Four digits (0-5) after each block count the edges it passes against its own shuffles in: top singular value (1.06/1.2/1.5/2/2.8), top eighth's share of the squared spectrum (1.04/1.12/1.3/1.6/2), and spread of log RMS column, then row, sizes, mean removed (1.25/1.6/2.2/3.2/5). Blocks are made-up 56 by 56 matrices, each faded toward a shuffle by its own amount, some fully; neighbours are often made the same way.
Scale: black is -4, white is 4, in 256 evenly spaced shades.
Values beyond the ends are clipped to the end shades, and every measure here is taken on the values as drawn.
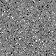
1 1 0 0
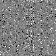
3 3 2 0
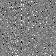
3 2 1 0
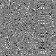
4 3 2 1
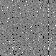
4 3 1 0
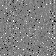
3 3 1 0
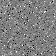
0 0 0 0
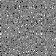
3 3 2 1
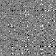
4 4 2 2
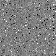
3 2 1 1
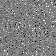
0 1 0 0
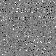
3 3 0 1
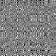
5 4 3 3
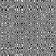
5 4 3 3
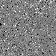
1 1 0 0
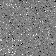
0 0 0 0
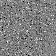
0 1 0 0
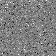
0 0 0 0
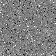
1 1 0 0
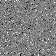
0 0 0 0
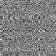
4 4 2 2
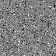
1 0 0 0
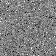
0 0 0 0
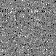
3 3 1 0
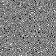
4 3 2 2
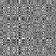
5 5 3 3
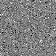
2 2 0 0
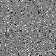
3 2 0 0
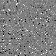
3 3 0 1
